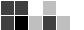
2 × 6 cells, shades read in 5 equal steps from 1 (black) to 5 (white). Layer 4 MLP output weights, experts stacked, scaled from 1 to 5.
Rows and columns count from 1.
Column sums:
4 3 9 6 9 10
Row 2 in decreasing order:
5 4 4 2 2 1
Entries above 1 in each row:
6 5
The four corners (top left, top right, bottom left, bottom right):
2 5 2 5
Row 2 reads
2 1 4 2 4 5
